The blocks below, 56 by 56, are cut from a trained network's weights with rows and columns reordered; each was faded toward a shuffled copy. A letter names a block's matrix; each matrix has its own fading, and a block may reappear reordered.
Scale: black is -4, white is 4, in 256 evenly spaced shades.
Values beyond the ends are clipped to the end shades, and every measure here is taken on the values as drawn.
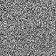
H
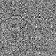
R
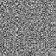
H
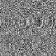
H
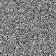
R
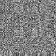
H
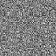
H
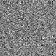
R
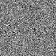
R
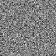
R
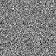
H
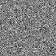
R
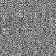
H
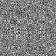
H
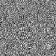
H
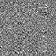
H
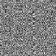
H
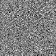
R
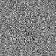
R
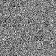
R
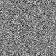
H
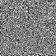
R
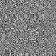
H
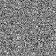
R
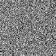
R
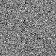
R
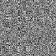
H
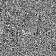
R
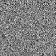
R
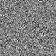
H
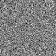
R
